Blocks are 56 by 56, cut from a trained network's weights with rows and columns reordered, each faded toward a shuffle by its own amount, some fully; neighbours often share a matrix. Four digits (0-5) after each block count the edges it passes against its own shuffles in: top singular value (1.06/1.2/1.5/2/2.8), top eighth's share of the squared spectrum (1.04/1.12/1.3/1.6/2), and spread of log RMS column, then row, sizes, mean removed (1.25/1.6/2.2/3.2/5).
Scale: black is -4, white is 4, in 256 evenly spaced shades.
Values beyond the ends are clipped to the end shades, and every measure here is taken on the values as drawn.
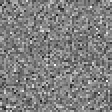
1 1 0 0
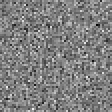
1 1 0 0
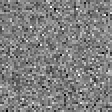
0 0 0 0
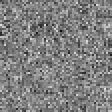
3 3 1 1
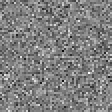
0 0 0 0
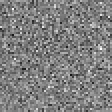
1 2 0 0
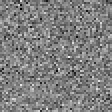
0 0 0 0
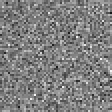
2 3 0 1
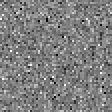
0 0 0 0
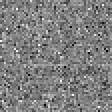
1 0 0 0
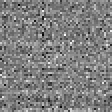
2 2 2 0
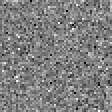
1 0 0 0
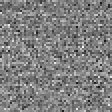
2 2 1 0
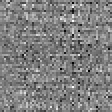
3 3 3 0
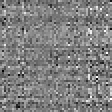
3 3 3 0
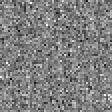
1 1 0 0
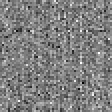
2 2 0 1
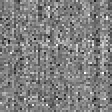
3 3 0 2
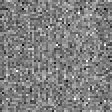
2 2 0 1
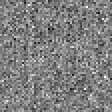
1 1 0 0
